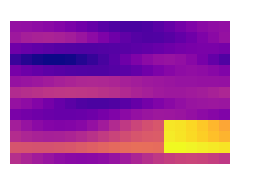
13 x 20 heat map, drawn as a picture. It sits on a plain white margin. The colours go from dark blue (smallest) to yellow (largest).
Histogram: skewed, a long tail of high values. Grain: streaks across. Calmest part: middle right. Ninth with the highest average: bottom right. Odd patch: higher, in the bottom right. Roughest part: bottom right.
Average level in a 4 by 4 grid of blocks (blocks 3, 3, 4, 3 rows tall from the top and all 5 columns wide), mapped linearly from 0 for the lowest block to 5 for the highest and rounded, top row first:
1 0 0 1
0 0 1 1
1 1 2 2
2 2 3 5
